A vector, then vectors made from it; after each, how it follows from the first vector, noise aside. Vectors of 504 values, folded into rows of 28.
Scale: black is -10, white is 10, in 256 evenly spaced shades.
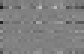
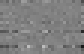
reversed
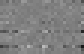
reversed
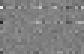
sign-scrambled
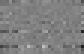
reversed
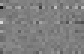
sign-scrambled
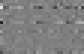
sign-scrambled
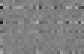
sign-scrambled
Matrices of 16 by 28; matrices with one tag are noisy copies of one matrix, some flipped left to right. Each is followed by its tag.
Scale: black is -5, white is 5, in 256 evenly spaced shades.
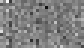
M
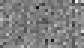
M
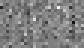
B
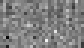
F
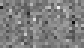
B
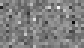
B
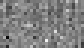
F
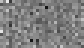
M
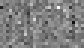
B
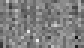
F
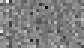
M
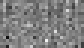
F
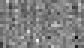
F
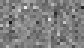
B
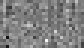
F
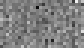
M
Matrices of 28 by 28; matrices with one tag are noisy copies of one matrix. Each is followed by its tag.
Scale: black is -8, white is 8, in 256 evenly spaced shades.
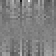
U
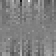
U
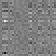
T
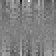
U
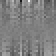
U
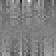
U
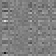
T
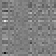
T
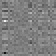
T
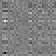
T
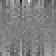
U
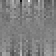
U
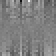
U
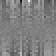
U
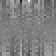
U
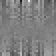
U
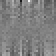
U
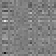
T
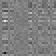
T
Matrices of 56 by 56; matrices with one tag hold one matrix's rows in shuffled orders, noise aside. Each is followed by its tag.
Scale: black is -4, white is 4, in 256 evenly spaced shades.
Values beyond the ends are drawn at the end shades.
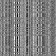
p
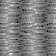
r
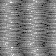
r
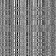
p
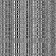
p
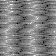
r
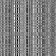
p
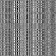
p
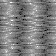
r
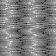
r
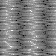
r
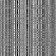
p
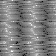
r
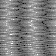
r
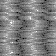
r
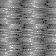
r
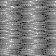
r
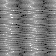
r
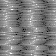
r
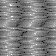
r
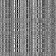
p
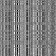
p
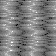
r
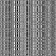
p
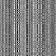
p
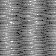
r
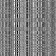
p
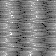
r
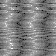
r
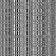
p
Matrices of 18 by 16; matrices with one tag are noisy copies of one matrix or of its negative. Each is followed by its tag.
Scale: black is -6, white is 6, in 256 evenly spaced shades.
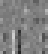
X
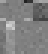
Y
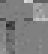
Y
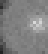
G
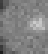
G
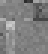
Y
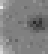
G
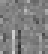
X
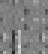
X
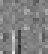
X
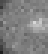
G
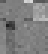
Y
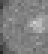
G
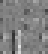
X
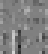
X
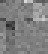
Y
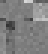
Y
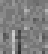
X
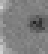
G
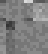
Y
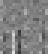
X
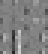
X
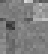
Y
